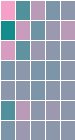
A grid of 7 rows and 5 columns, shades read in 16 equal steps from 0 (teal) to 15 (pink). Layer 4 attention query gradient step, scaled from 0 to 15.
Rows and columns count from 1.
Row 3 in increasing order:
5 8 8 9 13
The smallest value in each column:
0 4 6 7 8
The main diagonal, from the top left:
15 12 9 7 8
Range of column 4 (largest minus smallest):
2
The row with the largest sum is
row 1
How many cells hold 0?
1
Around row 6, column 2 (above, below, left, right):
8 9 4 8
